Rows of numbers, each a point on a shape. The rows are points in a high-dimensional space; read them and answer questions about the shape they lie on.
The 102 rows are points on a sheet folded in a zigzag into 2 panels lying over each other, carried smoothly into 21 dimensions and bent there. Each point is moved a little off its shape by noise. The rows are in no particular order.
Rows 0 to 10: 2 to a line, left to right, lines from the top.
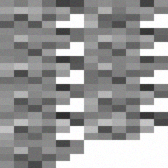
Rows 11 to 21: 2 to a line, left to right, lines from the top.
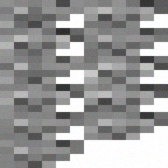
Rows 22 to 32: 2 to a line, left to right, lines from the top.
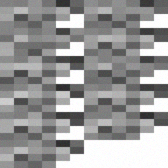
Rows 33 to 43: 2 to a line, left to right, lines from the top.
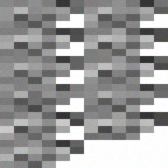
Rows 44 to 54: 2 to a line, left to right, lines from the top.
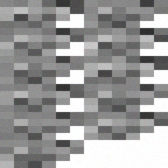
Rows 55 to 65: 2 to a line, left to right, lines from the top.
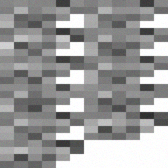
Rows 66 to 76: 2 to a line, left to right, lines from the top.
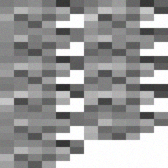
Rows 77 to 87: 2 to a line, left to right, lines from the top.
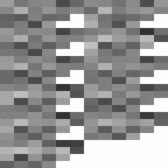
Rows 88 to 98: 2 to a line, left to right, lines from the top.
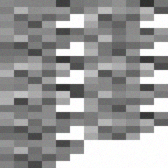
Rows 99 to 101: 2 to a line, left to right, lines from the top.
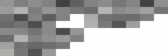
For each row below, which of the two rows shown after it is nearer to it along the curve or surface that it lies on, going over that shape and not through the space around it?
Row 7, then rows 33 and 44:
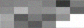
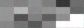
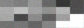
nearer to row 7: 33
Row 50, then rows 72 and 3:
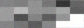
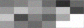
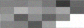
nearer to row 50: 72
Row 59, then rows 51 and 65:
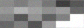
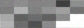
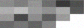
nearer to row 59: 65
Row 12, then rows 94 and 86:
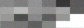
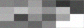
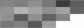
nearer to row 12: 94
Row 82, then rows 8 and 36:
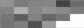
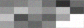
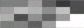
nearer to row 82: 36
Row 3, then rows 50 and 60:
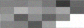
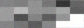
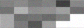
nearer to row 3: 60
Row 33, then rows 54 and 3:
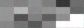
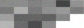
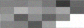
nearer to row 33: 54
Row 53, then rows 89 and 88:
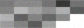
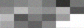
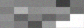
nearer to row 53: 88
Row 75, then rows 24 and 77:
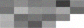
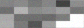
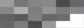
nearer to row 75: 24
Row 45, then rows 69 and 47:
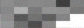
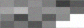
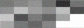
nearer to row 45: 69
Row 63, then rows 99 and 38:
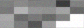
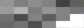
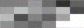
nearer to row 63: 38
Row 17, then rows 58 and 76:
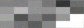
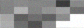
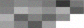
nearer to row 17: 58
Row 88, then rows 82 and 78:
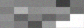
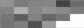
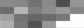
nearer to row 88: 82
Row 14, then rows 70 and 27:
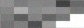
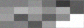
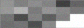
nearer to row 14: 70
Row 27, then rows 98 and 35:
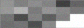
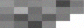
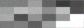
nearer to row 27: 98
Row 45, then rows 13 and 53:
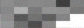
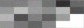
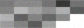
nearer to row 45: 13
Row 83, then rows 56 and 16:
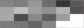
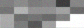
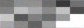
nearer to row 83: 16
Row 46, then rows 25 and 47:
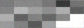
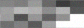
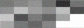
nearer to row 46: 25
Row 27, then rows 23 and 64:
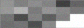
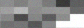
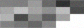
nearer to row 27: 23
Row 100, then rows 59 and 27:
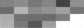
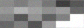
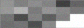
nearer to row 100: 59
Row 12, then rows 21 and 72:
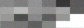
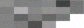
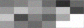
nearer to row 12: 72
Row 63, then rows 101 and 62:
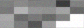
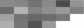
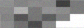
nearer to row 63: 101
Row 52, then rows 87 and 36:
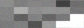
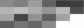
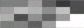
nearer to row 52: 36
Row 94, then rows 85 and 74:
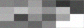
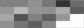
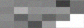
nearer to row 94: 85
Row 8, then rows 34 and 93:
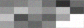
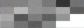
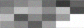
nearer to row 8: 34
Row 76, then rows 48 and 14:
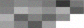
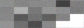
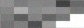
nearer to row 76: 14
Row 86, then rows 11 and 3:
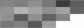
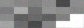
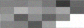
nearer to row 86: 3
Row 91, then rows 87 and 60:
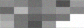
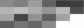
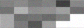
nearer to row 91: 60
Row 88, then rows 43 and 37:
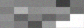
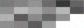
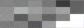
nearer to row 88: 37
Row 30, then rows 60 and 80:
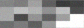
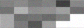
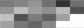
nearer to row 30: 80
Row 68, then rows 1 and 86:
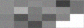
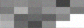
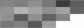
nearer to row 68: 1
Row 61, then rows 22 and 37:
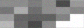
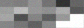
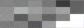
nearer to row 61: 22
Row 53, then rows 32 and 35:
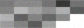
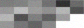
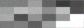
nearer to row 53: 35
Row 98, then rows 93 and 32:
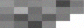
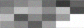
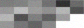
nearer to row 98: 32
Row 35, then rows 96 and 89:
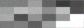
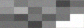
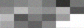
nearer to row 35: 89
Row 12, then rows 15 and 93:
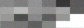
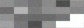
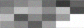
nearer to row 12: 93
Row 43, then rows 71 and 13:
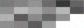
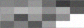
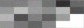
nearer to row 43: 71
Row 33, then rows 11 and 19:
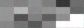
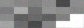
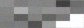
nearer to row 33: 11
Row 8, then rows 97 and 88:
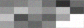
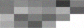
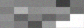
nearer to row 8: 97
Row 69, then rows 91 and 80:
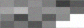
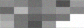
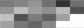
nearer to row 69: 80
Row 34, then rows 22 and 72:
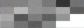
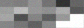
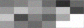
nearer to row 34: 22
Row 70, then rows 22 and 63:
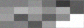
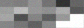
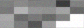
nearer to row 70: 63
